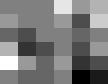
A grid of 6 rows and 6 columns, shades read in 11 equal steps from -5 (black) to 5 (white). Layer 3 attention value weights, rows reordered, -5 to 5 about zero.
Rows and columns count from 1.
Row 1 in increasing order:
0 0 0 1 2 4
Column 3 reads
0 0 0 -2 -1 -1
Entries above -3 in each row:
6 6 6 5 5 4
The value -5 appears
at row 6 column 5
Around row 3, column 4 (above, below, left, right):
1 0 0 -1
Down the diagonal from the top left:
0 0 0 0 -3 -4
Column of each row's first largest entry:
4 6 3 1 1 1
